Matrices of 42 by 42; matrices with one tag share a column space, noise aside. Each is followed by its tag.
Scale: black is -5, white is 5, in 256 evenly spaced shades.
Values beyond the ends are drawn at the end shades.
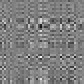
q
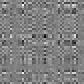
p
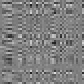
p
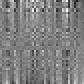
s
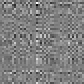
p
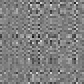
p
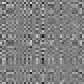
p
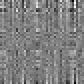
s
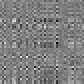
q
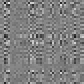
p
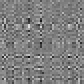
q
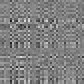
q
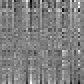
s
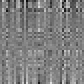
s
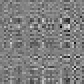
q
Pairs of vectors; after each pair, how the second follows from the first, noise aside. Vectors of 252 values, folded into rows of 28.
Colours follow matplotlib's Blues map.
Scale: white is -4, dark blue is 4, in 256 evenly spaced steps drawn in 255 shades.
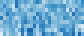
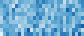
sign-scrambled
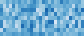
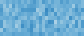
shrunk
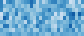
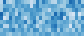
negated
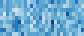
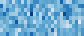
reversed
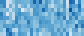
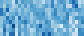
reversed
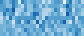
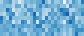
sign-scrambled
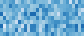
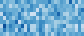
negated
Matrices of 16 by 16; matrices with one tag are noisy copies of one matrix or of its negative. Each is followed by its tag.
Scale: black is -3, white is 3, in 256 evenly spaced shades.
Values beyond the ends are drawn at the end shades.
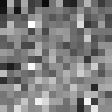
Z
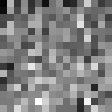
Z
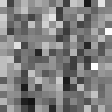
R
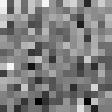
Z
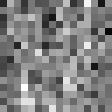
R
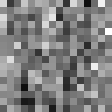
R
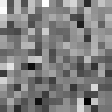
Z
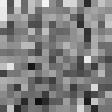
Z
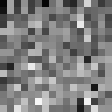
Z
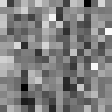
R
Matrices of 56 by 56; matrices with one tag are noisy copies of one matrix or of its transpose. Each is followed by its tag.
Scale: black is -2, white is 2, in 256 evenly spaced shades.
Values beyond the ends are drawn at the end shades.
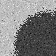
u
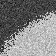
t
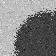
u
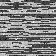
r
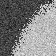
t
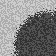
u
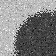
u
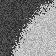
t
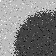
u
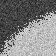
t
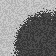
u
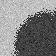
u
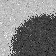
u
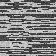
r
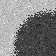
u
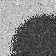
u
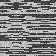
r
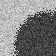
u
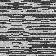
r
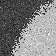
t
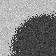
u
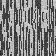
r
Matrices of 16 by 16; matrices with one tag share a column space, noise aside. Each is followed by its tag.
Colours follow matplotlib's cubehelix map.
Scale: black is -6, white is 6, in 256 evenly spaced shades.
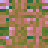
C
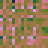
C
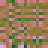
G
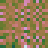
G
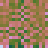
G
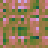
C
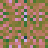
G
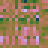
C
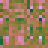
C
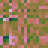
C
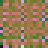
G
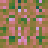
C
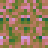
C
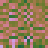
G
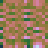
G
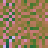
G
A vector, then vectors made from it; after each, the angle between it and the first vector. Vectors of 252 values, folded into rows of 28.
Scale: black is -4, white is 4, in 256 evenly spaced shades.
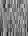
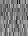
orthogonal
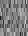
orthogonal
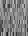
nearly parallel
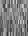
nearly parallel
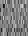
partly aligned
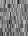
partly aligned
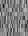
partly aligned
